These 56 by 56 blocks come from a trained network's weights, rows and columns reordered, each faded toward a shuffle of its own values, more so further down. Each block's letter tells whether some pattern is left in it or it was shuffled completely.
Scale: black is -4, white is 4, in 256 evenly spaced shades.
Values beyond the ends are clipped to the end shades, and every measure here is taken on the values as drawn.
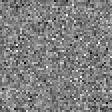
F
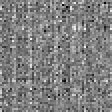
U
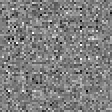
U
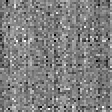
U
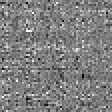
U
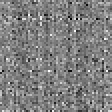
U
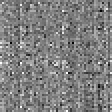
U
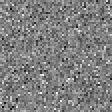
F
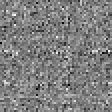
U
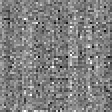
U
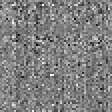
U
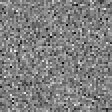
F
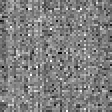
U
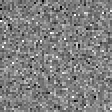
F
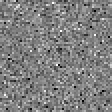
F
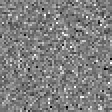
F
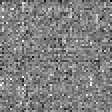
U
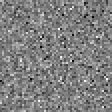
F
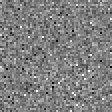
F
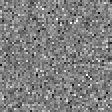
F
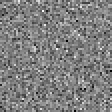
F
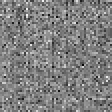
U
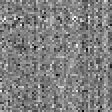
U
